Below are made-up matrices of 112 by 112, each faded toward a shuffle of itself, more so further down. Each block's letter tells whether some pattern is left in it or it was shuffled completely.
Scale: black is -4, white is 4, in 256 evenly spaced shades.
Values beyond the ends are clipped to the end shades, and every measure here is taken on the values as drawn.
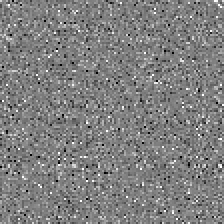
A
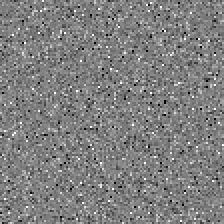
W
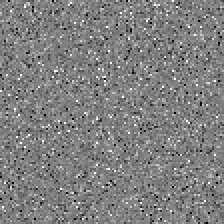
W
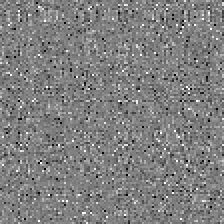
A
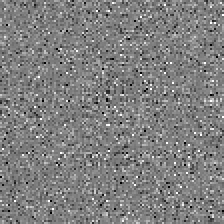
A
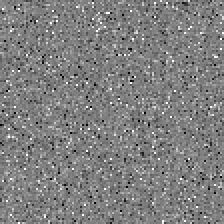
W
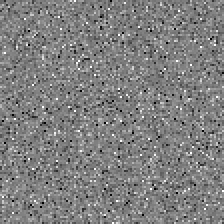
W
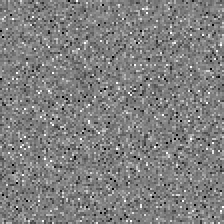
W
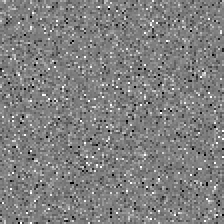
W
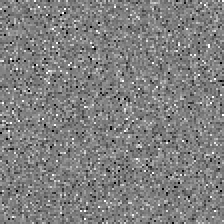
W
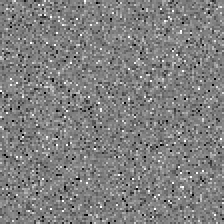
W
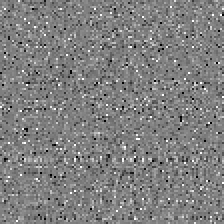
A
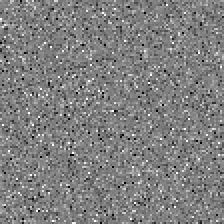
W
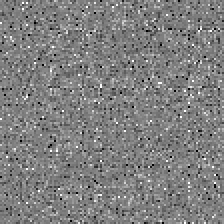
A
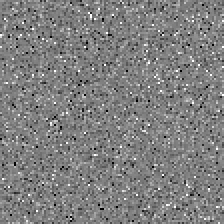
W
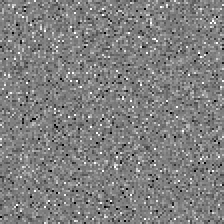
W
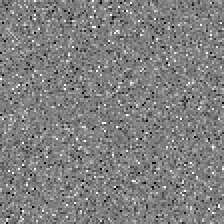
W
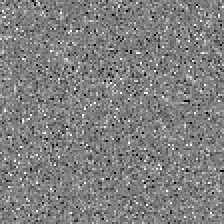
W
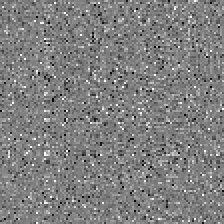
A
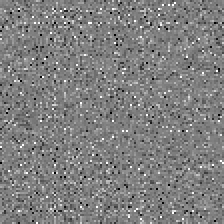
A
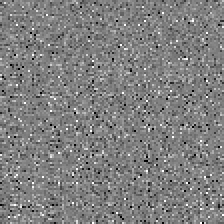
A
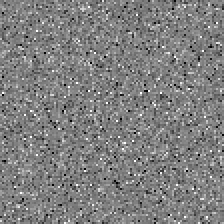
W
